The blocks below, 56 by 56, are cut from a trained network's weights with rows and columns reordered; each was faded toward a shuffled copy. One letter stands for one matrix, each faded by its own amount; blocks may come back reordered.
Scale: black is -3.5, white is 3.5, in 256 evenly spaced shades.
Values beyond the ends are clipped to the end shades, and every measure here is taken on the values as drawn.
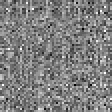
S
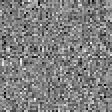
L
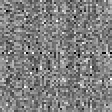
S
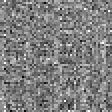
S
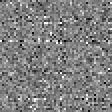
L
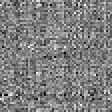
S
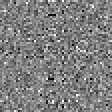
L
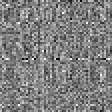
S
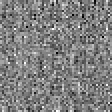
S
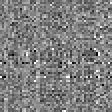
S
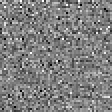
L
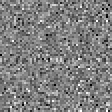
L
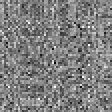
S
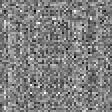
S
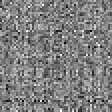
S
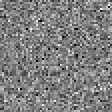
L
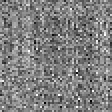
S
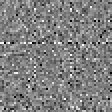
L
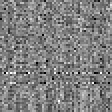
S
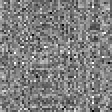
S
